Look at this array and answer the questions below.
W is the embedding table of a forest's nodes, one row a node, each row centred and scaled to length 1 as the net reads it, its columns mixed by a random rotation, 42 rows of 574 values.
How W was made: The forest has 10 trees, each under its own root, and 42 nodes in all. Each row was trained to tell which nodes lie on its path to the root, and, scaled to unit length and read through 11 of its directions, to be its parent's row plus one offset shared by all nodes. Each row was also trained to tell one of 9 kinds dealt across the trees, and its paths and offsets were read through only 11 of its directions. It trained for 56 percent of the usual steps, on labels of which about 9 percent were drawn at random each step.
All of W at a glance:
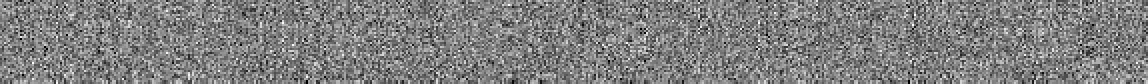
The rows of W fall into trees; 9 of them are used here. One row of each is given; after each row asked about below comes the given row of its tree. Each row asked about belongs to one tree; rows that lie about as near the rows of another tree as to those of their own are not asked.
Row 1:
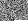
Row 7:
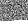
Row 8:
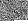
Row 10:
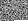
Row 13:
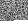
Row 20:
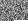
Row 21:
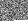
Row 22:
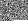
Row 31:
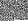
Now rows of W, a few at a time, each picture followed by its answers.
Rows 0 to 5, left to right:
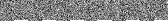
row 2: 8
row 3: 22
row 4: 21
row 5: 1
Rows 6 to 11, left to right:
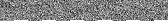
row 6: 31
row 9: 7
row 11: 20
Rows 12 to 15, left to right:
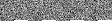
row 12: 20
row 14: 8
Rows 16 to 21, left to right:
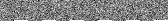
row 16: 8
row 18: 21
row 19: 20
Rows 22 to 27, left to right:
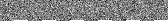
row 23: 1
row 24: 10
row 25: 20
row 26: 1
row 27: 8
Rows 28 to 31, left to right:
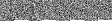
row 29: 22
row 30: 8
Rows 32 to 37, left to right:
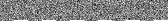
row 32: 7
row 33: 21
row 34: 31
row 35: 22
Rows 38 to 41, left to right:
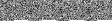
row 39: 7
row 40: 22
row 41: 22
